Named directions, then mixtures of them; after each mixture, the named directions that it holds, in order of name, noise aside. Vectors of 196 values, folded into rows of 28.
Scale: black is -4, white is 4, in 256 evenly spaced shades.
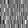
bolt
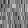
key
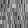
key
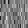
bolt, key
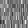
bolt, key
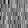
bolt, key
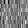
bolt, key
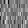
bolt, key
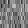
key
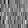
bolt, key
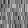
key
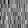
bolt, key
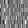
bolt
